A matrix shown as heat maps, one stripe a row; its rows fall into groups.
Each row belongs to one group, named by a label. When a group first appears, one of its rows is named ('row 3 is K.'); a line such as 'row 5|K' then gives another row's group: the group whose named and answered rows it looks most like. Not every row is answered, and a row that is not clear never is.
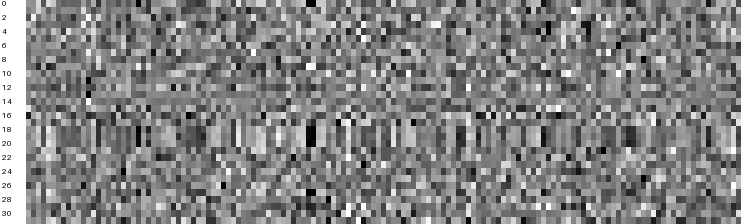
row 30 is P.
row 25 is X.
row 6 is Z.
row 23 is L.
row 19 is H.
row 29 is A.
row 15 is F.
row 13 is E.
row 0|H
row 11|E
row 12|A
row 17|P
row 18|H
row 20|H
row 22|Z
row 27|H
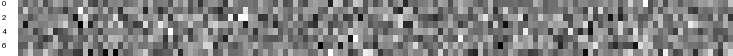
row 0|P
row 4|Z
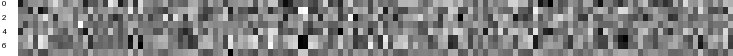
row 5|H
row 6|H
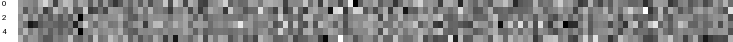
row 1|P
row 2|E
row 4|E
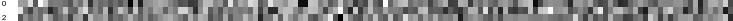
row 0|H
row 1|F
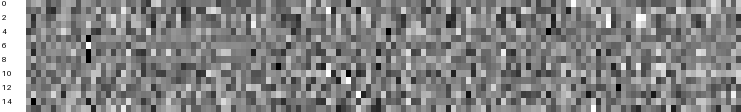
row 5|E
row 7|X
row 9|X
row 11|P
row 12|Z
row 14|X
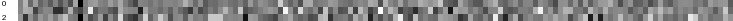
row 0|E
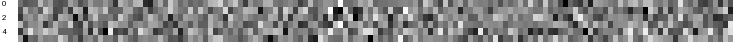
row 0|Z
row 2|L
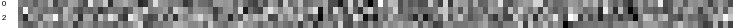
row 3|Z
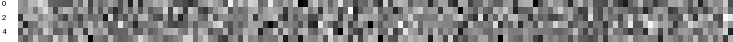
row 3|X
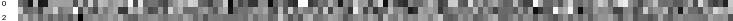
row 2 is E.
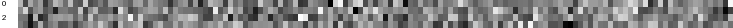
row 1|L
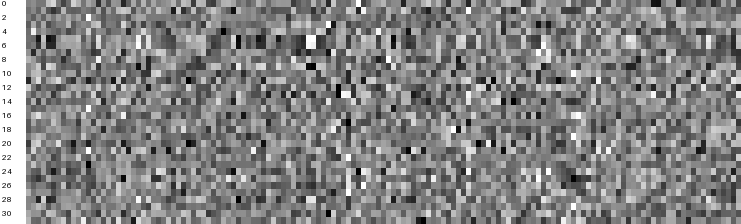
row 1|A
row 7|A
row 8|F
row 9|H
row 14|A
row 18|P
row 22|P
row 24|A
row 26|A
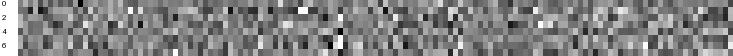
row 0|E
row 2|P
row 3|F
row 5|P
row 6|P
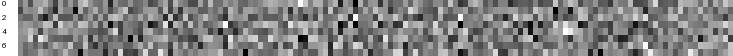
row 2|A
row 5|H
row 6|P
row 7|X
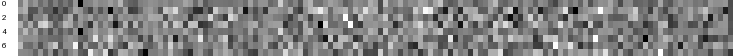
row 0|E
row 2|A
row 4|E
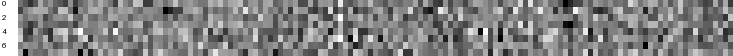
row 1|L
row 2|P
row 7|X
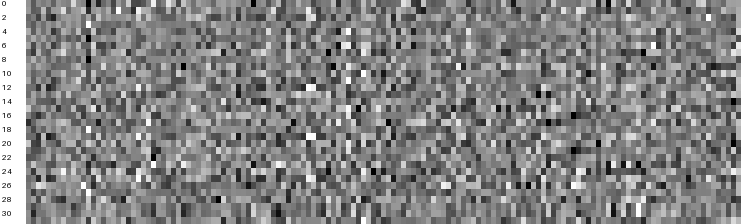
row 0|X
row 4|P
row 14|L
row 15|F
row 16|Z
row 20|F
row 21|Z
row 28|L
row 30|X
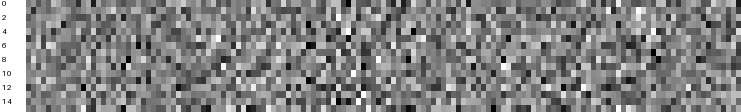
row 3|Z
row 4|P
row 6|H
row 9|L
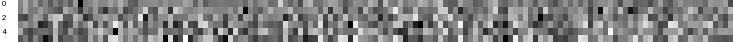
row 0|E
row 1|X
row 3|A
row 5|A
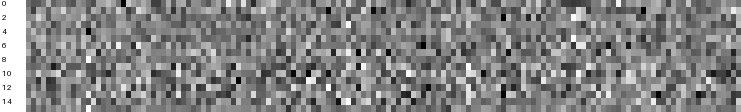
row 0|Z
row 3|P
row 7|F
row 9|A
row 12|A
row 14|P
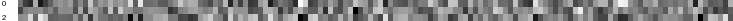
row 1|L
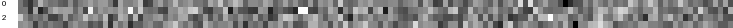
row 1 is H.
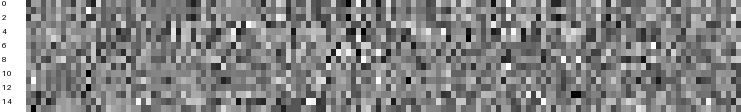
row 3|Z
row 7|F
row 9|L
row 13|Z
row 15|X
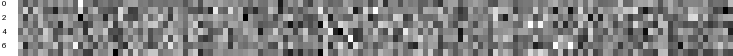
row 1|L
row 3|A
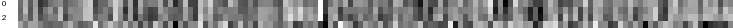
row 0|A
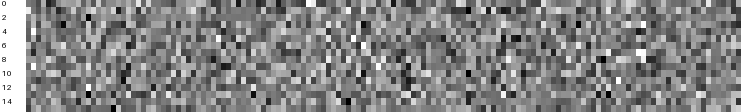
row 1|F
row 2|E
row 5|A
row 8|L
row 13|X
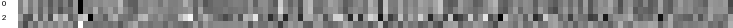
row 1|E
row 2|F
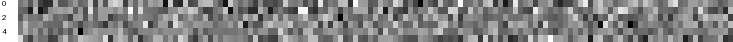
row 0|A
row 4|E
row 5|F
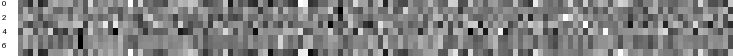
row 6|E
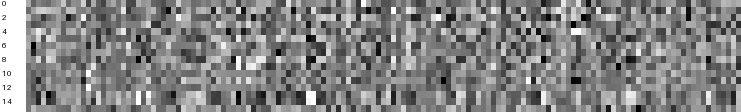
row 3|Z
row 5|H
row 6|X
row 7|X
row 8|H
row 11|Z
